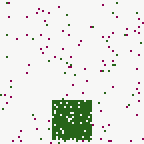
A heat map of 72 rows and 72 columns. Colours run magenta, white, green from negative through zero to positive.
In the bottom middle lies a patch that is higher than the rest. The bottom middle is the roughest part. The middle left is the smoothest part. The ninth with the highest average is the bottom middle.
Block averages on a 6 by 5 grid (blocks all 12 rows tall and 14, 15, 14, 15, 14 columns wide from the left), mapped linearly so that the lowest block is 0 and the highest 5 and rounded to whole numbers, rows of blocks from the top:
0 0 0 0 0
0 0 0 0 0
0 0 0 0 0
0 0 0 0 0
0 1 5 1 0
0 1 5 1 0
